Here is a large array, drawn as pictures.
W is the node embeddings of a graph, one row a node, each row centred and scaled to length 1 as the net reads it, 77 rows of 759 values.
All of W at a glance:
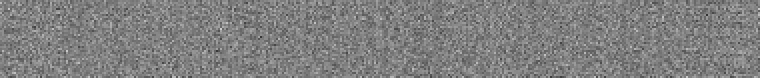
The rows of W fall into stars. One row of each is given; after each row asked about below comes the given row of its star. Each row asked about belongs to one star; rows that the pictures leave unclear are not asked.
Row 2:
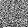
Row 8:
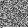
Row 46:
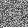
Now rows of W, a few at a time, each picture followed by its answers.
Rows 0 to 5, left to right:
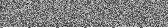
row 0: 8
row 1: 2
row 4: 8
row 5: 2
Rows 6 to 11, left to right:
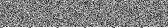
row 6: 46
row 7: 46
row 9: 8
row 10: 2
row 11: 8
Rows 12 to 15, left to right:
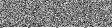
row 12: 2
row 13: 2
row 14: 8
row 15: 8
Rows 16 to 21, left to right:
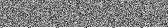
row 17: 46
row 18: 46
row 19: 46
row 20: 8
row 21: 8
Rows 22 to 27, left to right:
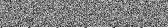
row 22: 2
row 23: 2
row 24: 2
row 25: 8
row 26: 2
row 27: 2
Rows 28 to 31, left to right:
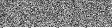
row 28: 46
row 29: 46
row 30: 8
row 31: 46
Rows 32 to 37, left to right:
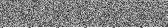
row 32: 46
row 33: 2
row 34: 46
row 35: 8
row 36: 2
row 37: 8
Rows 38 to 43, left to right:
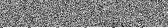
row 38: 2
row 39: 2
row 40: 46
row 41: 8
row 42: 2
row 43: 46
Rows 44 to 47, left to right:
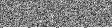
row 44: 46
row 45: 2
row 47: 8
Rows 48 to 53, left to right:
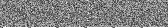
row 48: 46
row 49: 46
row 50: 8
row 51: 8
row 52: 8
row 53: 8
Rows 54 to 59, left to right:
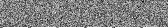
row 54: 2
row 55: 46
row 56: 2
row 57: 8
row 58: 46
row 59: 8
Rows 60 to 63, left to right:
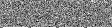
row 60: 8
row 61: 46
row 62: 8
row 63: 8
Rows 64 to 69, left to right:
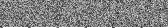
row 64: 8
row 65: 2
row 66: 8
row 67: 2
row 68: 2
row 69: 2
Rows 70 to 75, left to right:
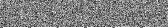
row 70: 2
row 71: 46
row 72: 2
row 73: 2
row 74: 8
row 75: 46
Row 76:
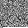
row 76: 46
